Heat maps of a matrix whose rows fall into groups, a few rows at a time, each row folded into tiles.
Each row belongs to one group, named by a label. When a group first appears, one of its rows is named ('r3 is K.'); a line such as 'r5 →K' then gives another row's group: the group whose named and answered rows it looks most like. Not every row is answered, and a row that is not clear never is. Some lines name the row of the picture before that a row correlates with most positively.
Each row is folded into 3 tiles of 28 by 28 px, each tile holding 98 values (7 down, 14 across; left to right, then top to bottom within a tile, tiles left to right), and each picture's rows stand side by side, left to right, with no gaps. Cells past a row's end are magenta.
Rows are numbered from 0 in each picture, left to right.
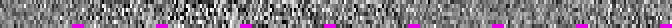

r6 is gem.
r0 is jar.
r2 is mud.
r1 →mud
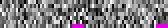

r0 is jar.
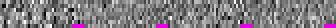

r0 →gem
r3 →gem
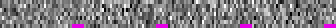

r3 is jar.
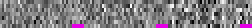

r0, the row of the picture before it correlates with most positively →3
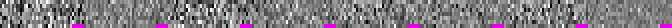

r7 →mud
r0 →gem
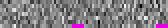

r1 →jar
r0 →mud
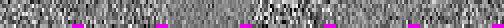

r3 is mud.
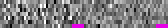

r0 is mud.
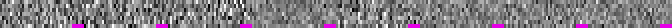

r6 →jar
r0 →gem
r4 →gem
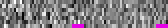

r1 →gem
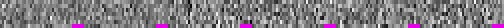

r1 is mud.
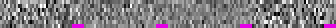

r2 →jar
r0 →mud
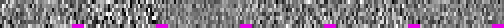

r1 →mud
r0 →gem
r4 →gem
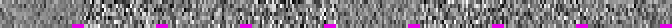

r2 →gem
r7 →mud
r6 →jar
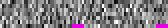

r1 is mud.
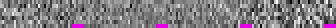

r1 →mud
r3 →gem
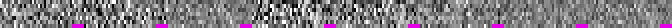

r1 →jar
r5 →gem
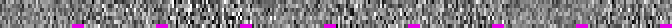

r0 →gem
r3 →gem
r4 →jar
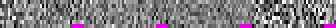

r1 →gem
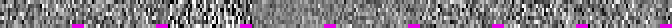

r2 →gem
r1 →mud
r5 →mud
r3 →gem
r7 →jar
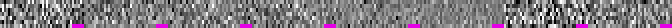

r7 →gem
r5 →gem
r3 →jar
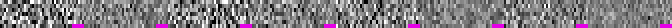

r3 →mud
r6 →jar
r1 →mud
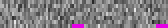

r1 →mud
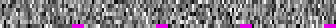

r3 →gem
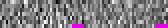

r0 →gem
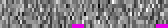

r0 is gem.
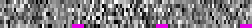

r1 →mud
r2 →jar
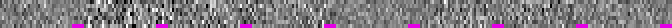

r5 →gem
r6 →mud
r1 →gem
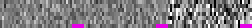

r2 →jar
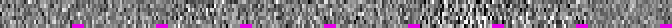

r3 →gem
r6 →gem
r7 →jar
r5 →gem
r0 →jar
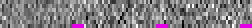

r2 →jar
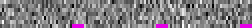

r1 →jar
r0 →jar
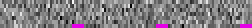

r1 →mud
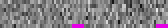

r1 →jar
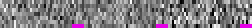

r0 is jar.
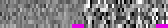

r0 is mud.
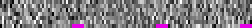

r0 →jar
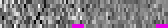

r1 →gem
